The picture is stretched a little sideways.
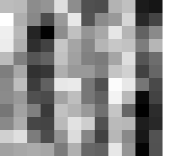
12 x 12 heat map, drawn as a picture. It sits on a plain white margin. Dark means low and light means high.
The bottom right is the ninth with the lowest average. Stripes running up and down repeat 3 times from left to right. The grain runs up and down.
